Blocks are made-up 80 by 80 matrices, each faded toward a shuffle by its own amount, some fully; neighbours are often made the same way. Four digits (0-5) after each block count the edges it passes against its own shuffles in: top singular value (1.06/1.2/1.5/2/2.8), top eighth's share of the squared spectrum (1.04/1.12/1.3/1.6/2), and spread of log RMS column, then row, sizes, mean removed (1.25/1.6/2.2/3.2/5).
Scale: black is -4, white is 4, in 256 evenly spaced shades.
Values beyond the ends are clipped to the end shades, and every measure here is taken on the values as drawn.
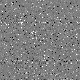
3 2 0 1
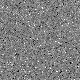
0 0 0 0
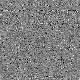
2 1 0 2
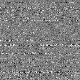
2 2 0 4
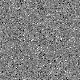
1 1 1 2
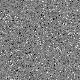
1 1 0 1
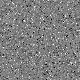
1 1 0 0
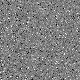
1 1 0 0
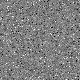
0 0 0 0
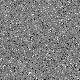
0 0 0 0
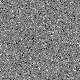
0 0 0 0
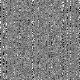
2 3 4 0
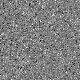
0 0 0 0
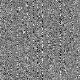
2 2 3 0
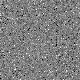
1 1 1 0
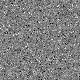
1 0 0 0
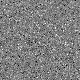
2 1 0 0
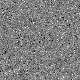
1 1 0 0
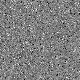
0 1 0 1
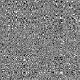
4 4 2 2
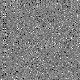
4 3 1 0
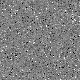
2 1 0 0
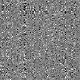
4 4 3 2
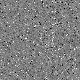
1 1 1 0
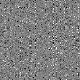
3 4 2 1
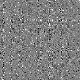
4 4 3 1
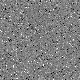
1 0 0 0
